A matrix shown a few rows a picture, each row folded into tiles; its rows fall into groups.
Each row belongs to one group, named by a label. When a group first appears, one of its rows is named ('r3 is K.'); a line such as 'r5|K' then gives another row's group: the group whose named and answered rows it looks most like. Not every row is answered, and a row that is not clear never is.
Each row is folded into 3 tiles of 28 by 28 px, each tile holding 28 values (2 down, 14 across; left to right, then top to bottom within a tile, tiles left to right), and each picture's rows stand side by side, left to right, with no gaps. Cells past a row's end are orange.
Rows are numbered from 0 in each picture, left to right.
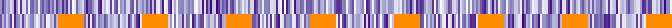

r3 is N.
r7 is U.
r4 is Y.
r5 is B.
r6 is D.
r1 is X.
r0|X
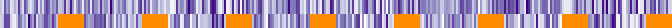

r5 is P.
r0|D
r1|U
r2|D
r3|D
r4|B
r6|Y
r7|X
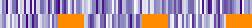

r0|N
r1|D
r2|N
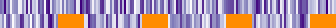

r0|Y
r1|X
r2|U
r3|Y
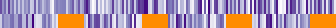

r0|U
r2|X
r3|N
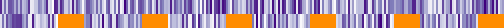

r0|U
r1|N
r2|N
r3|X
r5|B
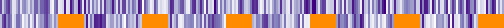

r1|U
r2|Y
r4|X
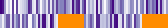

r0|B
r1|B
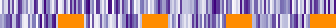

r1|Y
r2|P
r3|B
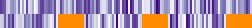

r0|P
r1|Y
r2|D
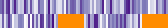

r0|Y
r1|P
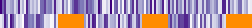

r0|P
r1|X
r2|U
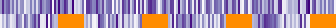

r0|N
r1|N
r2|X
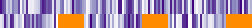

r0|P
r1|D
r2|N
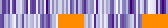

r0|Y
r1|P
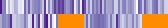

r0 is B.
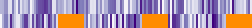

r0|P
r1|B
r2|D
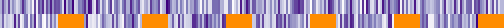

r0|N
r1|Y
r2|P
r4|X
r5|N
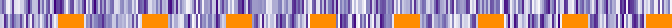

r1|U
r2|Y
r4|D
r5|X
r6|P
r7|D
